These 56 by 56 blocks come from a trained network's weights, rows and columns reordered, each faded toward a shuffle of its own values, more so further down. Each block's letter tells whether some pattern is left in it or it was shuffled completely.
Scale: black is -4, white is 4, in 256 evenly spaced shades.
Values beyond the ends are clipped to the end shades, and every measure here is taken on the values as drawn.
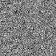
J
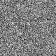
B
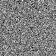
B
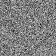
B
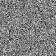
J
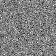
B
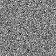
J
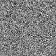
J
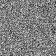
B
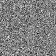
J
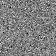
B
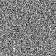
J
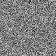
J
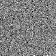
J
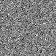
B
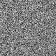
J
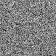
B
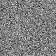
B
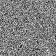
B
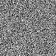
B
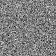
B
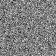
B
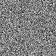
B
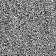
J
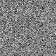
J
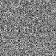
J
